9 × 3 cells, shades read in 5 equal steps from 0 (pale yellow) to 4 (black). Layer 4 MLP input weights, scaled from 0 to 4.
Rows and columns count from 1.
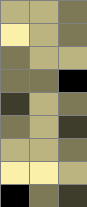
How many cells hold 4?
2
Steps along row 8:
same up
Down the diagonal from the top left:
1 1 1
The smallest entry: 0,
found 3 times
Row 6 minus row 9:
-2 -1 0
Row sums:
4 3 4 8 6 6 4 1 9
